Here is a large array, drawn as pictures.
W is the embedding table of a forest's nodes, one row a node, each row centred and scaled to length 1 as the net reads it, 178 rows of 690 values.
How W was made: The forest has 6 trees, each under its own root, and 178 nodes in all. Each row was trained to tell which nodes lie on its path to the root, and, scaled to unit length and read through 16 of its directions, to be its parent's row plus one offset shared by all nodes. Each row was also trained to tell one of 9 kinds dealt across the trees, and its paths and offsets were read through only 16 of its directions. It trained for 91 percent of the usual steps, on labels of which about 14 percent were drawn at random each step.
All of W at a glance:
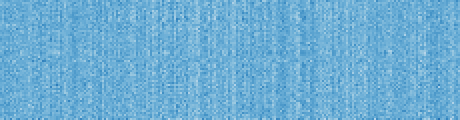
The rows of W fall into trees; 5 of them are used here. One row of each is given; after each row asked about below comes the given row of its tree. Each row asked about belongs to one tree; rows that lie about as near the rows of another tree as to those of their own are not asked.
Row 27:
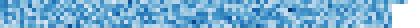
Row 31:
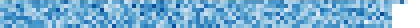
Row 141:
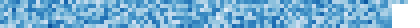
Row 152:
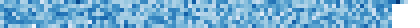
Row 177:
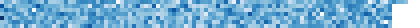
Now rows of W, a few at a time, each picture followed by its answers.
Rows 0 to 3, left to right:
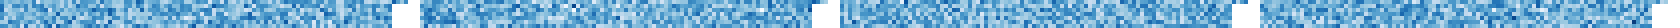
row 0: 177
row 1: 152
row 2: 177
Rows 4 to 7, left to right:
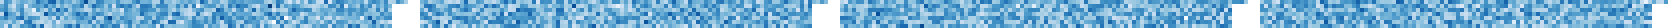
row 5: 177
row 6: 141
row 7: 177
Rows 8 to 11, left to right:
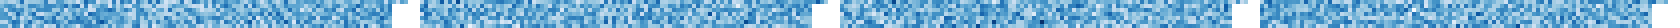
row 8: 177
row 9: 27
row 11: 31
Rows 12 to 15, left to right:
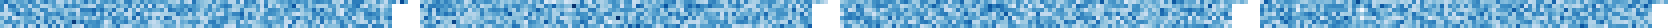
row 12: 177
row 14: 31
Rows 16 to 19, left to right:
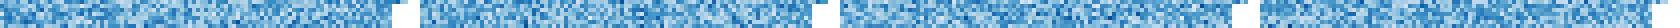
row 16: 152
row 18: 27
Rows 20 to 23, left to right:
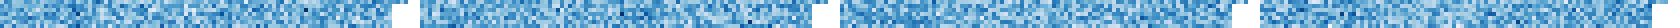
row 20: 27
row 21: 27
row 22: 177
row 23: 177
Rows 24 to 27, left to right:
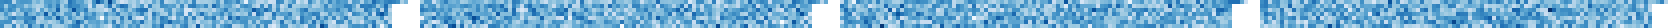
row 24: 27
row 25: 27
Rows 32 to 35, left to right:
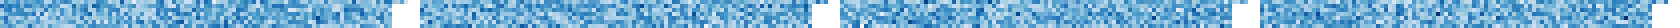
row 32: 31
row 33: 27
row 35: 177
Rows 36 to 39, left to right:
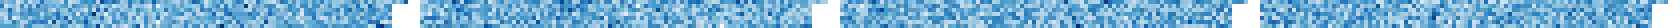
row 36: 177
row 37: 141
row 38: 141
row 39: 177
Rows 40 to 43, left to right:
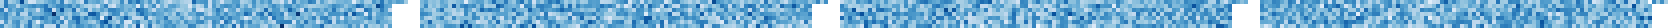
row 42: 177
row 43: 177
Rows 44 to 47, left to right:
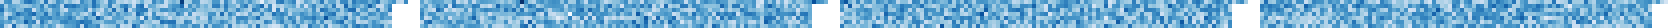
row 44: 177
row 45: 31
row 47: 27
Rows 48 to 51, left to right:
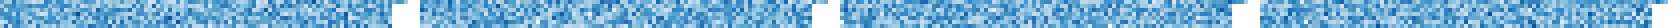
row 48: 152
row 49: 177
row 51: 141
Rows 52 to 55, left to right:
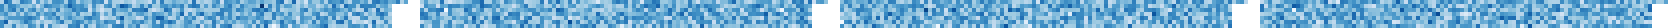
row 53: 27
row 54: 27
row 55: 177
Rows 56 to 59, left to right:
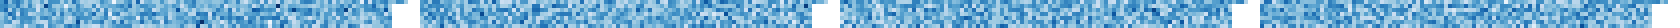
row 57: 152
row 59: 27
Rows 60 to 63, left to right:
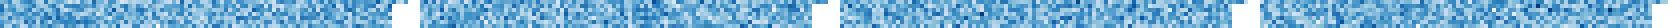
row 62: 27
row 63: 27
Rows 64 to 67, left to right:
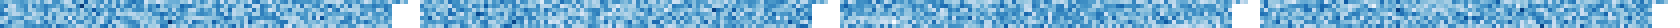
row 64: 27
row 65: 177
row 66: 27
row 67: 27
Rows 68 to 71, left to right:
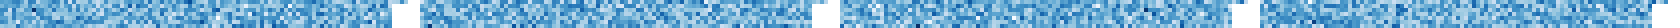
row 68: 141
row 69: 31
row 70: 27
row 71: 177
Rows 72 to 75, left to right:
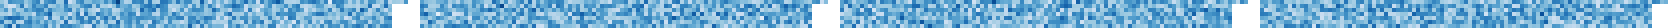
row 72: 141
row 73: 27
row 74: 177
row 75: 27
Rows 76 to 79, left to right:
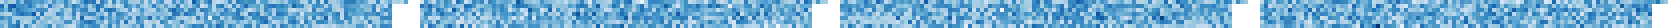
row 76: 177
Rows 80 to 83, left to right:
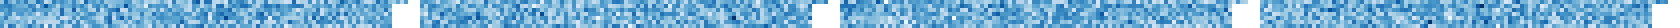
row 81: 177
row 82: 27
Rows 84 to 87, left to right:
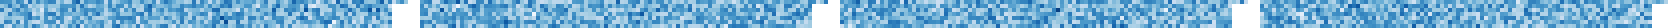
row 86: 141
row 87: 152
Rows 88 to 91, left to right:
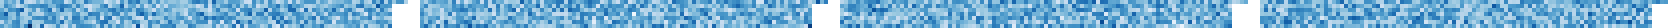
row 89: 141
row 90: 141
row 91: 141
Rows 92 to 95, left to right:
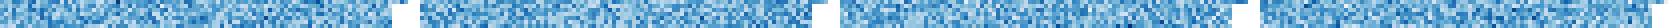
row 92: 141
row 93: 177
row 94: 31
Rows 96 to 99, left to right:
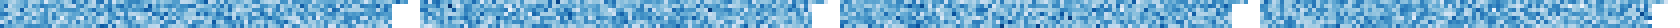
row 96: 27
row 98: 27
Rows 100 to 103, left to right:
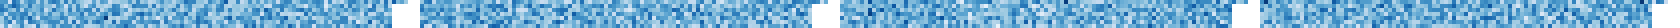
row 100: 152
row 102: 177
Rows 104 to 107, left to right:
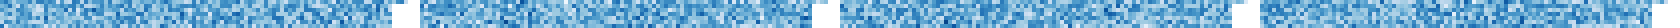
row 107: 31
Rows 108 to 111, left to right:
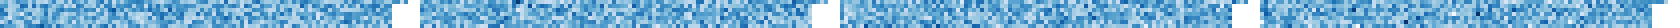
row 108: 27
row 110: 177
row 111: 27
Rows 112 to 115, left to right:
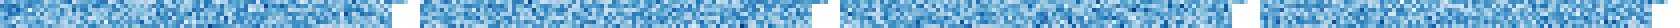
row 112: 31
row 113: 27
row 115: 31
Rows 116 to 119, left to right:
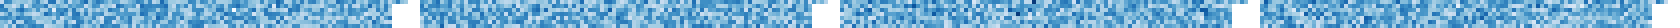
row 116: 27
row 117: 152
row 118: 177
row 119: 27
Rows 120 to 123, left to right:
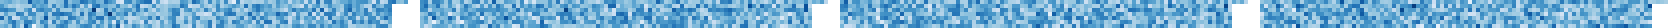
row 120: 177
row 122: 27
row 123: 152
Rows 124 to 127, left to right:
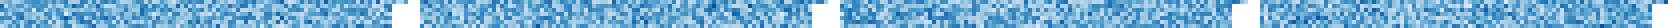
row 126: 152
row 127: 177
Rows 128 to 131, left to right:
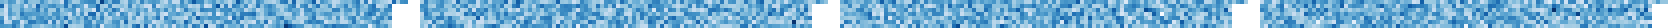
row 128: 177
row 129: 27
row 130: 27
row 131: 27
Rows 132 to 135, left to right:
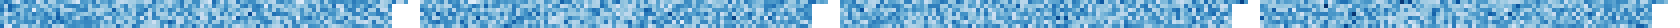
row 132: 177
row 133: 177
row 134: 31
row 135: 177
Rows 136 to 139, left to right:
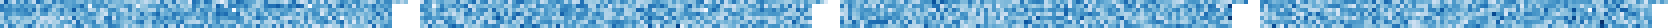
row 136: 27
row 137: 27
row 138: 177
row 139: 177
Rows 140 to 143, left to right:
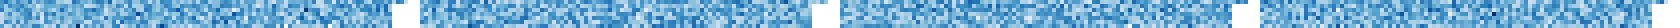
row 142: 27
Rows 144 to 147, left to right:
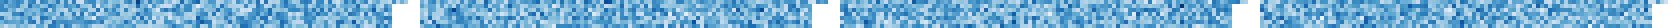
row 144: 177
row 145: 141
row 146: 27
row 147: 27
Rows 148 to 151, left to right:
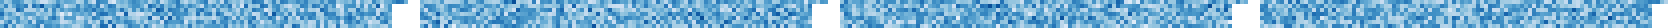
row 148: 31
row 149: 177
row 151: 27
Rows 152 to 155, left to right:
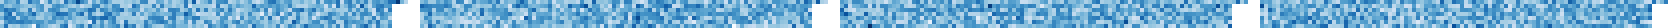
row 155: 177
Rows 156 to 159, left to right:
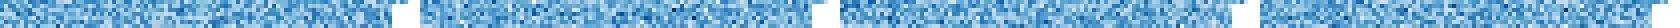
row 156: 177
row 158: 31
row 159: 27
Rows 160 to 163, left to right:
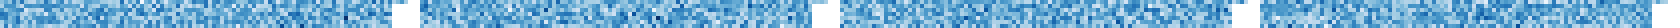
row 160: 31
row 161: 27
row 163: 27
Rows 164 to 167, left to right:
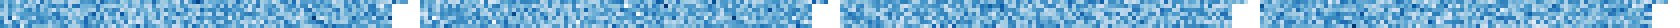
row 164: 177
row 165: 177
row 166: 31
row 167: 177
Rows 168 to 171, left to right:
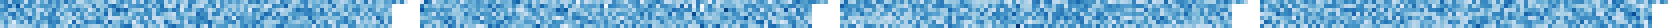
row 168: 31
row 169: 27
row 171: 177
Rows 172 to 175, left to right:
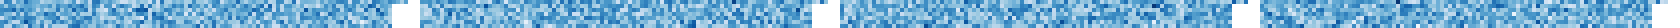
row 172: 27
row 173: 141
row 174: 177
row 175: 27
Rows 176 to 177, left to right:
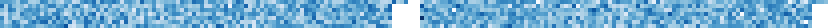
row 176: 177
